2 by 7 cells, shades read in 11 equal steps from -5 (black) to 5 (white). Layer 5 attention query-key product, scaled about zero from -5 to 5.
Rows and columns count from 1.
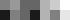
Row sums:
9 -3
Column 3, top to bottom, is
-1 -1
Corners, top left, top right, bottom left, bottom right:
0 5 -4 4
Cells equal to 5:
1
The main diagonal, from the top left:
0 0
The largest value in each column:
0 1 -1 -1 2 3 5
